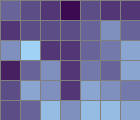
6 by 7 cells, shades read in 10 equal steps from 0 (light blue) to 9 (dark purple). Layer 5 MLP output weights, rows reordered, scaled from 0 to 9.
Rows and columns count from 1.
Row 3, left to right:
3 0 7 7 5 4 2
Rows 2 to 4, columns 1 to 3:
7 6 6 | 3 0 7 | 8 5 3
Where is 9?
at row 1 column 4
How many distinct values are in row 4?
6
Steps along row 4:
down down up down up down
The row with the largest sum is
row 1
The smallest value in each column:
3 0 1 3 1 1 2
